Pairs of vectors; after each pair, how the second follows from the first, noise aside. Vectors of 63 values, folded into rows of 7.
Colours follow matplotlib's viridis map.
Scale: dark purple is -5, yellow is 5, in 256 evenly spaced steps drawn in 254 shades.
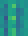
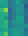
wrapped around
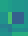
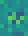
sign-scrambled
